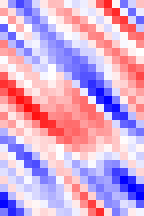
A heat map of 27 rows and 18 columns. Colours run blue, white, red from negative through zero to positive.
The ninth with the highest average is the middle left. Streaks slant down to the right. The halves do not mirror each other.
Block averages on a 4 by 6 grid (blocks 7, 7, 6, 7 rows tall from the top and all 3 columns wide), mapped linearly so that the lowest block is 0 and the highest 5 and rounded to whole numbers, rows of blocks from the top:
2 1 2 3 4 3 / 5 4 3 1 1 5 / 2 4 5 5 3 1 / 1 1 2 3 1 0
